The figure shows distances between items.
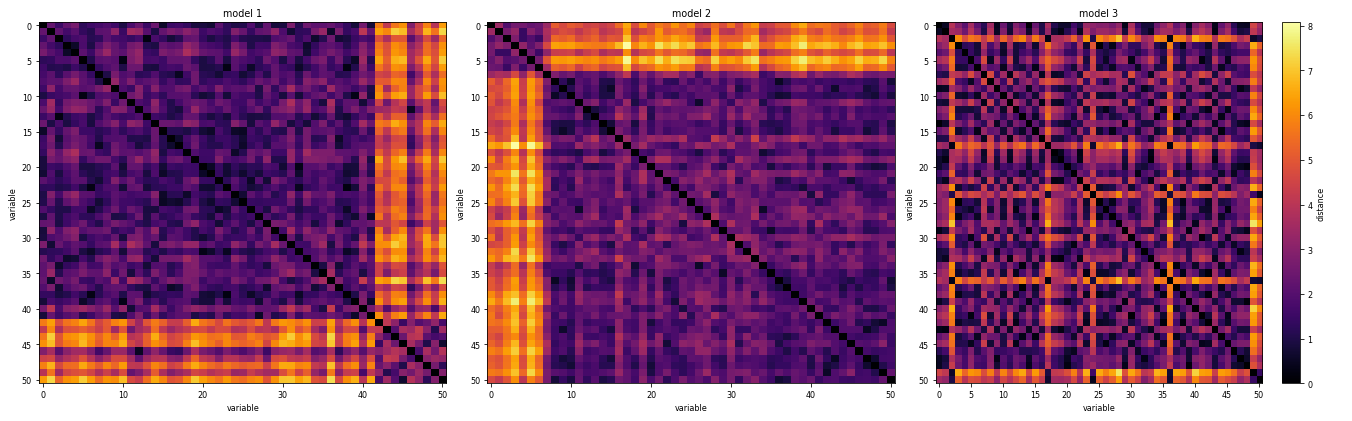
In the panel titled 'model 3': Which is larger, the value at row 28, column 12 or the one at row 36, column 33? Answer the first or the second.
the second
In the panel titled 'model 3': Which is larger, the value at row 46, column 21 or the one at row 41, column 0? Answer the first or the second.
the second
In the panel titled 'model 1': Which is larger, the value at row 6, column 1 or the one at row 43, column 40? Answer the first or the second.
the second
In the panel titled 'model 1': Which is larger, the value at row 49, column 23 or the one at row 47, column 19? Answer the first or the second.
the second
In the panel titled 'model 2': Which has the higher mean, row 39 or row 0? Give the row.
0
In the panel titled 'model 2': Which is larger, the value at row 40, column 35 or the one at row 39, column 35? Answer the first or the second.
the second
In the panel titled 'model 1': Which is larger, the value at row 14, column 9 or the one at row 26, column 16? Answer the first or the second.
the first
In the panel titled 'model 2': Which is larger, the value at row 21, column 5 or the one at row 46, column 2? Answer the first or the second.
the first
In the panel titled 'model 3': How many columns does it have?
51
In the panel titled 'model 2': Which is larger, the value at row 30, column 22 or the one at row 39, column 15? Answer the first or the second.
the first
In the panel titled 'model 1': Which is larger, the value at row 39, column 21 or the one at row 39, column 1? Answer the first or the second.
the second
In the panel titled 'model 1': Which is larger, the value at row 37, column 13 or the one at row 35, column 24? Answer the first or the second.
the second
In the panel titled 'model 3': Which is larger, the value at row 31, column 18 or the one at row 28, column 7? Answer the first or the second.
the second
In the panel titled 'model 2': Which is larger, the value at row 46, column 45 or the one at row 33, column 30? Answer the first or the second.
the second
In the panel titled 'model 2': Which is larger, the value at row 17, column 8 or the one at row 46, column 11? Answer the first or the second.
the second
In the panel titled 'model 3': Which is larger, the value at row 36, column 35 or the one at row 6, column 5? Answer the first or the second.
the first
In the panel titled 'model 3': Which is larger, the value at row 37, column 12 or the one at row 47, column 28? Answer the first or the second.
the second
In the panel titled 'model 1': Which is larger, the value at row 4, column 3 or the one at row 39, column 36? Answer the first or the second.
the second
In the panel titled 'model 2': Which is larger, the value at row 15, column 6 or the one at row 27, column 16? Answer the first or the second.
the first
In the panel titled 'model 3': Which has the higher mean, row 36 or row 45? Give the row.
36
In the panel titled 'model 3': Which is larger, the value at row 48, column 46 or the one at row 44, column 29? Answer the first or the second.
the second
